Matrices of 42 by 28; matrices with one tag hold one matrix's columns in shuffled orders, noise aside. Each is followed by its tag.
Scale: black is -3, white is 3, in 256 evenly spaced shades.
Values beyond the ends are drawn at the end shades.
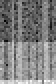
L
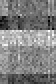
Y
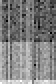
L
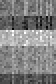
Y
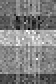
Y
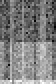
L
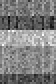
Y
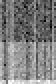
L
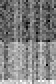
L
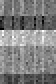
Y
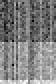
L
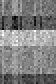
Y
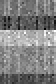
Y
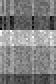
Y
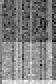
L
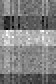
Y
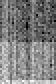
L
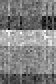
Y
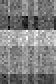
Y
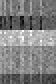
Y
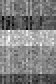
Y
